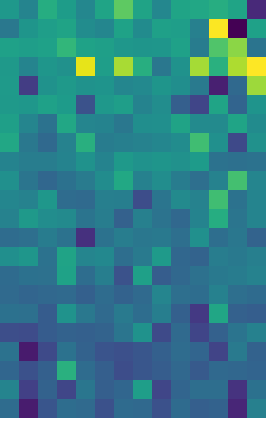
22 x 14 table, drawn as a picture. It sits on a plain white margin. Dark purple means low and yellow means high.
In the top right lies a patch that is rougher than the rest. Values change most from cell to cell in the top right. There is an overall slope up to the top. On average the colour sits 40% of the way up the scale. No regular stripes run through it.
